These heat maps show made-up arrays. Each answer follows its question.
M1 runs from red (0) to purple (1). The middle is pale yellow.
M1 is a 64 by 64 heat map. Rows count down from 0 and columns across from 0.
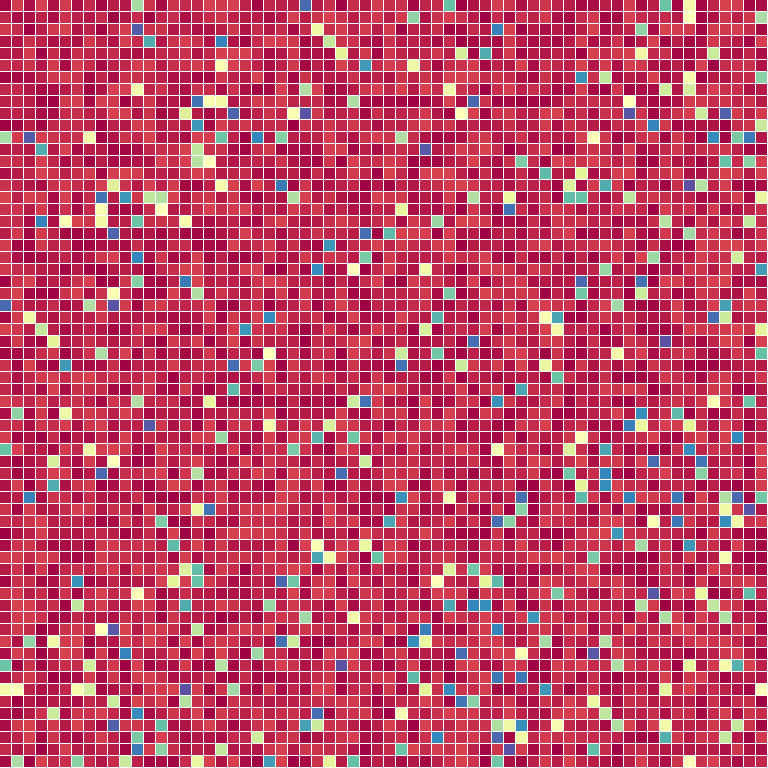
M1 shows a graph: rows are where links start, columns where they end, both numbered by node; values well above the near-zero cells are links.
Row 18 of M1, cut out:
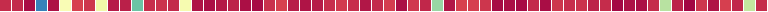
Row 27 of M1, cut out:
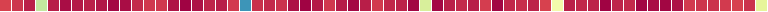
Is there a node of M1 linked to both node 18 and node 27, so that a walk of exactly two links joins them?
yes
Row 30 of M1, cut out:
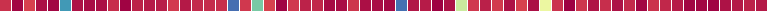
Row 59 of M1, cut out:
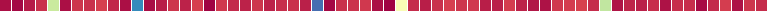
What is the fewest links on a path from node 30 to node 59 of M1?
2
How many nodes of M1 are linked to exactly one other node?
3
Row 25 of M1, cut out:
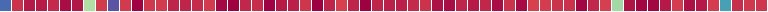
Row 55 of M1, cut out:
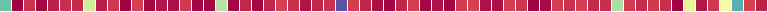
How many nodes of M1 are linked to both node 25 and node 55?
4
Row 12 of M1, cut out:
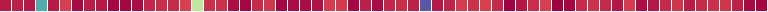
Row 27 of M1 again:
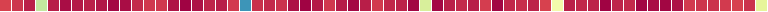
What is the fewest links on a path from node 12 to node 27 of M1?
2
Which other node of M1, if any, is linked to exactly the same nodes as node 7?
node 0
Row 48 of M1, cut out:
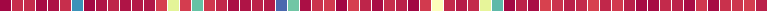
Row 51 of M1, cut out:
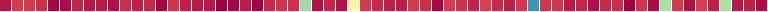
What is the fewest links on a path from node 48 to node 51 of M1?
3
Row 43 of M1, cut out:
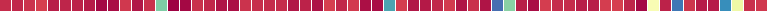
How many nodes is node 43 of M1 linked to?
8
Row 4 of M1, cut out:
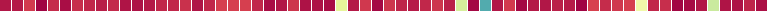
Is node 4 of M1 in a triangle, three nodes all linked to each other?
no
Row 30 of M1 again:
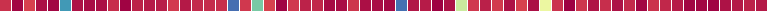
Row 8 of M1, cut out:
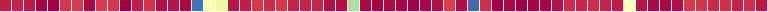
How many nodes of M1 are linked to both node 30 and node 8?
0
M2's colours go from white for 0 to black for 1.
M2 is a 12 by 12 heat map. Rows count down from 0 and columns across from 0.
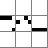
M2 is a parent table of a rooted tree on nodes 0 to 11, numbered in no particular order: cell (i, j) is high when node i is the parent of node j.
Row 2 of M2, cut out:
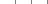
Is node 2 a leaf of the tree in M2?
yes
